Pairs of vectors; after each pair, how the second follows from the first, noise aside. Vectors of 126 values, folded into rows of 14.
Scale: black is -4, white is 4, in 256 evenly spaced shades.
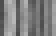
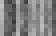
negated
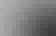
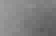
shrunk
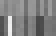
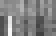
copied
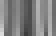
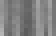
shrunk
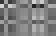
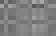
shrunk
